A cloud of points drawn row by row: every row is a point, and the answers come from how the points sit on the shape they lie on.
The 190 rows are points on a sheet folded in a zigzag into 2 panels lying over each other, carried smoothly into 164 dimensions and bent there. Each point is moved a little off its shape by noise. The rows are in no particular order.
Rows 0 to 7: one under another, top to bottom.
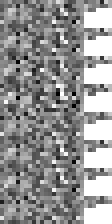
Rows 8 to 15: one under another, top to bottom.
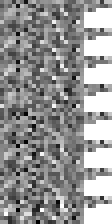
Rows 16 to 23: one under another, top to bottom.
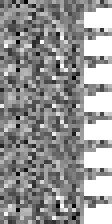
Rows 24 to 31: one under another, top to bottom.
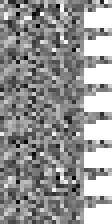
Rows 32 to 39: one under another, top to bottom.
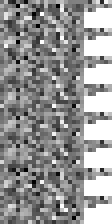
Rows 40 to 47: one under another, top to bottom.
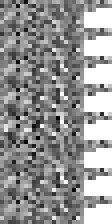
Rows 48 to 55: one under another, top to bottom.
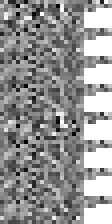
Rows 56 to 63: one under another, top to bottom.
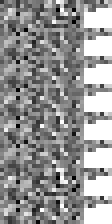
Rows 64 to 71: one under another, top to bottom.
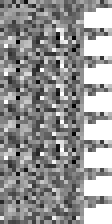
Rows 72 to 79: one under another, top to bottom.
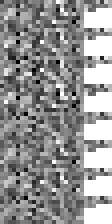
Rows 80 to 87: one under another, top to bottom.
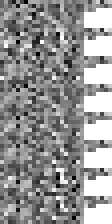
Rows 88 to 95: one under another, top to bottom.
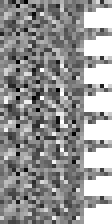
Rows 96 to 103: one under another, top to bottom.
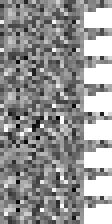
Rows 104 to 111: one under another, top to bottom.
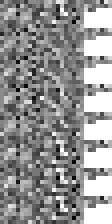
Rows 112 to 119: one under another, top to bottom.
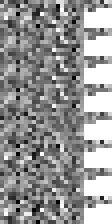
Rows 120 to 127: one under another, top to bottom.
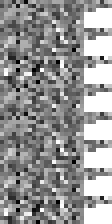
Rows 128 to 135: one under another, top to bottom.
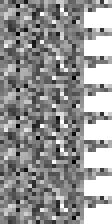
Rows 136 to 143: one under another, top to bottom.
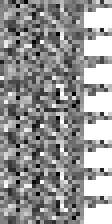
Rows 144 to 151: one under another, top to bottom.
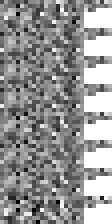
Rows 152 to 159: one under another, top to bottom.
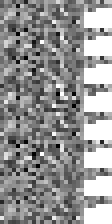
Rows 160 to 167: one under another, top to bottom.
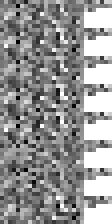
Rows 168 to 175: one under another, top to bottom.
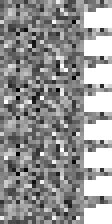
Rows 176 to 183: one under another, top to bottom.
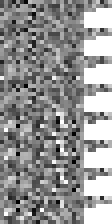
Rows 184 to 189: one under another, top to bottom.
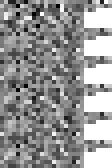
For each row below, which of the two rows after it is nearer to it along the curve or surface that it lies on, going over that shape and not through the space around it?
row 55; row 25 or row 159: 25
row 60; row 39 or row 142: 142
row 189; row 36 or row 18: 18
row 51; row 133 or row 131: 131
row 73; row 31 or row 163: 31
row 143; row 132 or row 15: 132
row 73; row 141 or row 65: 65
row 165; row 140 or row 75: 140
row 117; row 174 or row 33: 33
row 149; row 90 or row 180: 180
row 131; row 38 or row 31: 38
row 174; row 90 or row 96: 90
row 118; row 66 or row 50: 66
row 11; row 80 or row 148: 148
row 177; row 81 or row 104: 81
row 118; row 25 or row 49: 49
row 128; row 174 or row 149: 174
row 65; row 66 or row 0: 66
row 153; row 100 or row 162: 162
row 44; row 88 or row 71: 88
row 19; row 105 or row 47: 105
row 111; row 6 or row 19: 6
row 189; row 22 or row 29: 22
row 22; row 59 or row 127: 59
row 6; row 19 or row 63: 19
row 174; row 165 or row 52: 165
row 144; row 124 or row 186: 186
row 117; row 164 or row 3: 164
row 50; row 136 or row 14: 136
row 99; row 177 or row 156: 156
